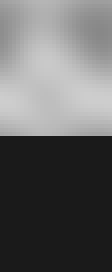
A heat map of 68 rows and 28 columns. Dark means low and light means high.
It is made of 2 by 1 panels. Panel 1,1: high, smooth. Panel 2,1: very low, flat.
